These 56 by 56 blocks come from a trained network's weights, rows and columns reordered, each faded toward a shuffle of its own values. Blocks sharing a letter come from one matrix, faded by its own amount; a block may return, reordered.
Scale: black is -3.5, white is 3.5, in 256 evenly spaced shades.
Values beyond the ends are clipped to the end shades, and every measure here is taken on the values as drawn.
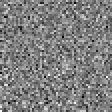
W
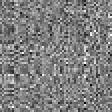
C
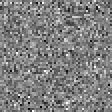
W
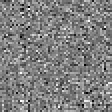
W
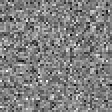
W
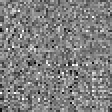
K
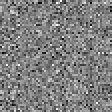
K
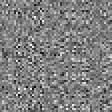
C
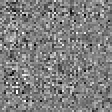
K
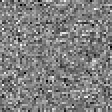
W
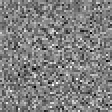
W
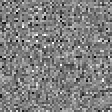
K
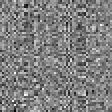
C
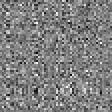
C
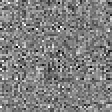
K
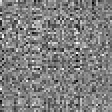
C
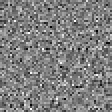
W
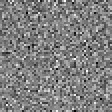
W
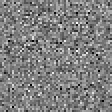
W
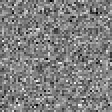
W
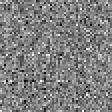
W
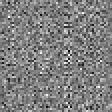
C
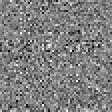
K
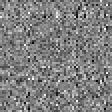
K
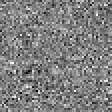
W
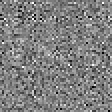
K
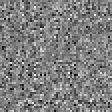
K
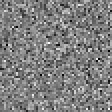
W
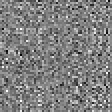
C
